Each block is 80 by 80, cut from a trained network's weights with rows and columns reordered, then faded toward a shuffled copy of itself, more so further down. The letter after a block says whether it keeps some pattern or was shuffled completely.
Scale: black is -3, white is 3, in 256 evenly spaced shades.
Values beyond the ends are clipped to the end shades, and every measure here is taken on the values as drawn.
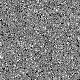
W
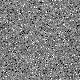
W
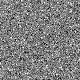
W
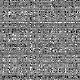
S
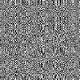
S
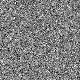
W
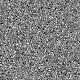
W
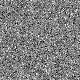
W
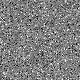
W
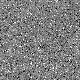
W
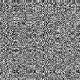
S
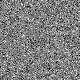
W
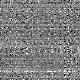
S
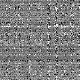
S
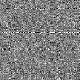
S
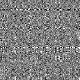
S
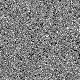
W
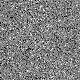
W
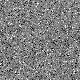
W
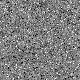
W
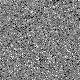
W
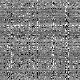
S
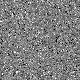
W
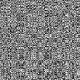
S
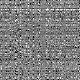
S
